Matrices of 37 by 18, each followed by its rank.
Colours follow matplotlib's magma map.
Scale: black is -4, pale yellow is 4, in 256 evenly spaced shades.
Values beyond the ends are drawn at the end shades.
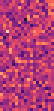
full rank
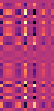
one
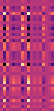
one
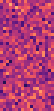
full rank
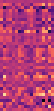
three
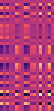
one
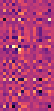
three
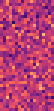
full rank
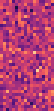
full rank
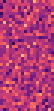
full rank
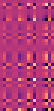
one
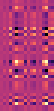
one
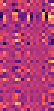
three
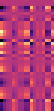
one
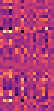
three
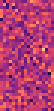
full rank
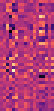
three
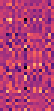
three
